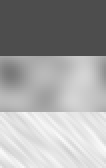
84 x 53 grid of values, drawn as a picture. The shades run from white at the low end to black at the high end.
It is made of 3 by 1 panels. Panel 1,1: high, flat. Panel 2,1: low, smooth. Panel 3,1: very low, slanting down to the right, faint in contrast.
